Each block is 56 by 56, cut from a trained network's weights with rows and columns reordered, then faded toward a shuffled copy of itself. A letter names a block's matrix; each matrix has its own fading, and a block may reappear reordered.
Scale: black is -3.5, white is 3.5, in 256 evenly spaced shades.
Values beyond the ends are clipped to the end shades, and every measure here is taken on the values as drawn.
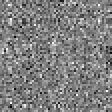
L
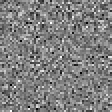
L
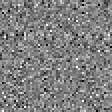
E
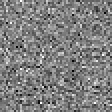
L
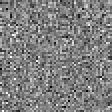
L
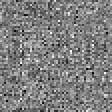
L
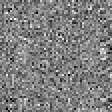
L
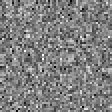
L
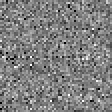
E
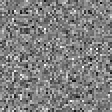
L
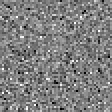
E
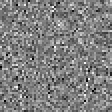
L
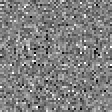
E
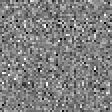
E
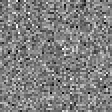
L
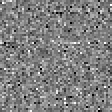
E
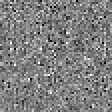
E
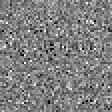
E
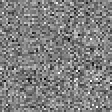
L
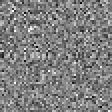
L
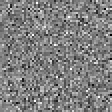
L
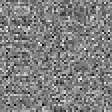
L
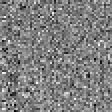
L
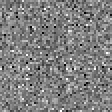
E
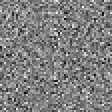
L
